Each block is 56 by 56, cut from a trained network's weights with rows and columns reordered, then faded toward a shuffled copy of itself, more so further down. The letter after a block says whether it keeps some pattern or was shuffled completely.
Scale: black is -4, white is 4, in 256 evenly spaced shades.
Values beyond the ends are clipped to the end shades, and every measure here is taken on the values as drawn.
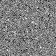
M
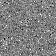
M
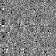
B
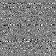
B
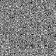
B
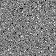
M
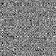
B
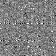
B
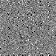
B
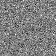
M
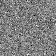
M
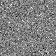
M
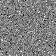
M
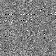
B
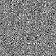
B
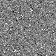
M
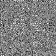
B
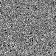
M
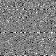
B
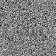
B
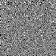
B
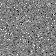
M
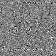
B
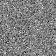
M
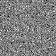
B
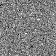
M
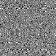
B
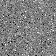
M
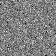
M
